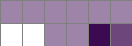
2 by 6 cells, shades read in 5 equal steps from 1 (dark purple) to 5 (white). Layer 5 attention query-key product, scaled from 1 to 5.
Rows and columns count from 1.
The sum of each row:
18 19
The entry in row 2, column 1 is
5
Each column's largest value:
5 5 3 3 3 3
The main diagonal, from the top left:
3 5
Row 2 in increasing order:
1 2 3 3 5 5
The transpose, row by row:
3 5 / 3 5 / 3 3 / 3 3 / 3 1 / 3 2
